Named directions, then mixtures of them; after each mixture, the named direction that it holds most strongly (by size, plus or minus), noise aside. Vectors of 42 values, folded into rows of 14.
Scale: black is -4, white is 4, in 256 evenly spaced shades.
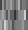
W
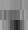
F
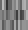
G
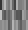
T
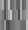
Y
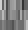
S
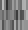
G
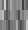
S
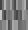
T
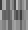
T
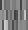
W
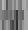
G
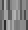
Y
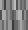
T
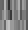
Y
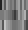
W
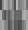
T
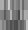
Y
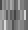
W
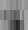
F
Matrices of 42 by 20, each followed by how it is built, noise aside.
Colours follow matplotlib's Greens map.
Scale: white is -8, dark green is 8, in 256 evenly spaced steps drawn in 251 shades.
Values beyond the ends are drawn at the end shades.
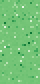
sparse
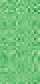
low rank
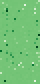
sparse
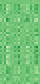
low rank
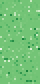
sparse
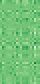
low rank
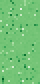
sparse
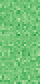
low rank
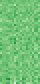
low rank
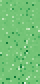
sparse
